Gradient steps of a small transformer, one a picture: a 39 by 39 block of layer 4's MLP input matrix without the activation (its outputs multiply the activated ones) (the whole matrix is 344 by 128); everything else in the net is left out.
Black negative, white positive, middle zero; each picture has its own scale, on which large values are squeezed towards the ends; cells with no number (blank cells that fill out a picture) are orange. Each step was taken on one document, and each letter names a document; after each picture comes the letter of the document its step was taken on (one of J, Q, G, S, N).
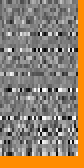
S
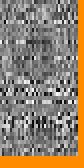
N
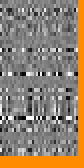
S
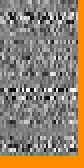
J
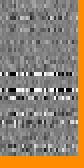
J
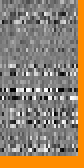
J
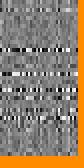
S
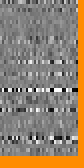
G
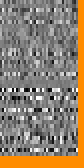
G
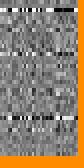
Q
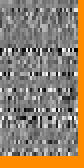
S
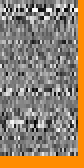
N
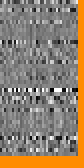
G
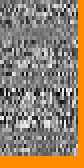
N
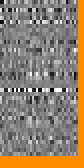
G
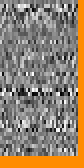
N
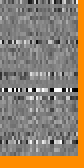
G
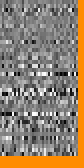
N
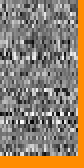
N
